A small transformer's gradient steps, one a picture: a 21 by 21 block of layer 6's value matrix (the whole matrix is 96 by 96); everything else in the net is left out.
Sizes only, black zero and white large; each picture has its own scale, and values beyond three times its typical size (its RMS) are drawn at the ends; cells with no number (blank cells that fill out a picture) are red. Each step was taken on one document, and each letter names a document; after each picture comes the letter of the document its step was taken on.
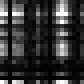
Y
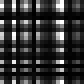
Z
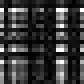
Y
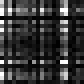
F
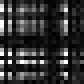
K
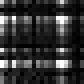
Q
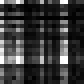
F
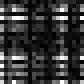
Y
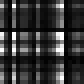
Z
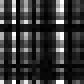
Z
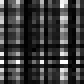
F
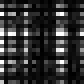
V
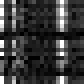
Y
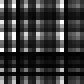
Z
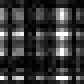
Y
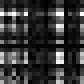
V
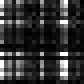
F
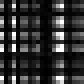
Z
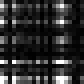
Q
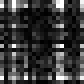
V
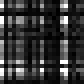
F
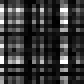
F
